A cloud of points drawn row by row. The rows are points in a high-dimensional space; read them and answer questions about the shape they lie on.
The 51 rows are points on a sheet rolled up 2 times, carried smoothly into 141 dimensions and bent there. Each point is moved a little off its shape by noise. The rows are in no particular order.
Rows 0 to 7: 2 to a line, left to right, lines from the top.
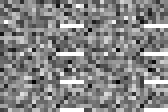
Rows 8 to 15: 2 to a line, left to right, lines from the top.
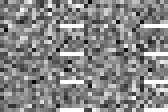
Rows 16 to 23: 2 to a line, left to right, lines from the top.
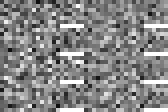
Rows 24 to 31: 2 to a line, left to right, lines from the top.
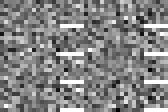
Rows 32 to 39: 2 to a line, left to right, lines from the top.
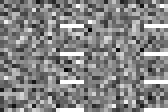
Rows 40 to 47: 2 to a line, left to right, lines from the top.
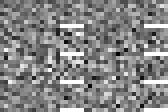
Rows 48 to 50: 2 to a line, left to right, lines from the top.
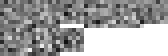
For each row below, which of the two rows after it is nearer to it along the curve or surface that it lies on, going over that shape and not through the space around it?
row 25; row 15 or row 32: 32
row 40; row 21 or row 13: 13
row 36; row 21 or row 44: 44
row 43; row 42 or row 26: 42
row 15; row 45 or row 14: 45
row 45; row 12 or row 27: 12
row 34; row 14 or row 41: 41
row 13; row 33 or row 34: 34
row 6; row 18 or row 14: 18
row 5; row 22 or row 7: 22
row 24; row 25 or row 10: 10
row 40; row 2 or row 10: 10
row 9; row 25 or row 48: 25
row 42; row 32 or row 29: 32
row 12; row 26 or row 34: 26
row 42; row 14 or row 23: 23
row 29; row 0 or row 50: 50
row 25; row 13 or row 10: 10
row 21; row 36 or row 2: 2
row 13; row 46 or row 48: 46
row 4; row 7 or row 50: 50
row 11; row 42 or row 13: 42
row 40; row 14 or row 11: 14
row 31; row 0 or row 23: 0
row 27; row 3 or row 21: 3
